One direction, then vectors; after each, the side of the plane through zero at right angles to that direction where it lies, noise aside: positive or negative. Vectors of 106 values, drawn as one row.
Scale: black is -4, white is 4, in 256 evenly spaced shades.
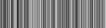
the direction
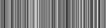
positive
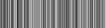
positive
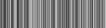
positive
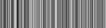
positive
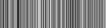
positive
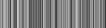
negative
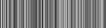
negative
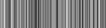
negative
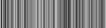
positive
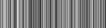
negative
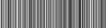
negative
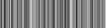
positive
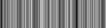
positive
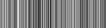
negative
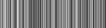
negative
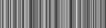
negative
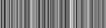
positive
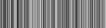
positive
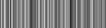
negative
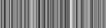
positive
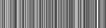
negative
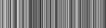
negative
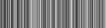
positive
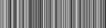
negative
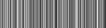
negative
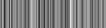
positive
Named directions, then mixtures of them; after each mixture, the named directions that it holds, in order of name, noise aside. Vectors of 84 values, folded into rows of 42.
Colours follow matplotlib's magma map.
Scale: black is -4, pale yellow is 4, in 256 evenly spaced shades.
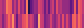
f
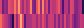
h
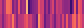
f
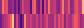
h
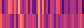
f, h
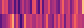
h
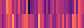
f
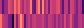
h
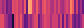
f, h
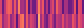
f, h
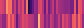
f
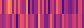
f, h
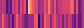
f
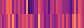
f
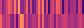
f, h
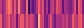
f, h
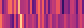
f, h
